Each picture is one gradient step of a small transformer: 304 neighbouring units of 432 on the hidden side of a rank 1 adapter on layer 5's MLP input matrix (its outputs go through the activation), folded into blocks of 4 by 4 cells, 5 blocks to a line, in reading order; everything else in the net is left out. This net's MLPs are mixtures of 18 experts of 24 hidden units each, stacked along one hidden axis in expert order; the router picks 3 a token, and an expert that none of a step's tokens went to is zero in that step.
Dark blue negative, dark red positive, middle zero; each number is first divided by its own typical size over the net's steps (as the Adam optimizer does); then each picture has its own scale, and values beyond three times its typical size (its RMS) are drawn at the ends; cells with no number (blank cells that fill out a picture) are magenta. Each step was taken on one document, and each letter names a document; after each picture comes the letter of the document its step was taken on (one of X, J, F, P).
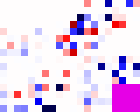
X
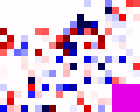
X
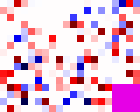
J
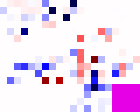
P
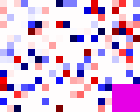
J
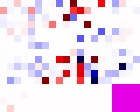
P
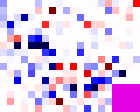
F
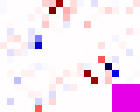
F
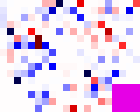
F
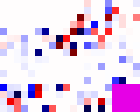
X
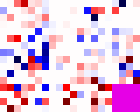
J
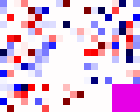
J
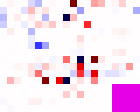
P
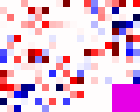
J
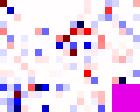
X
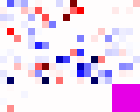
P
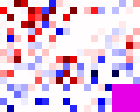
J
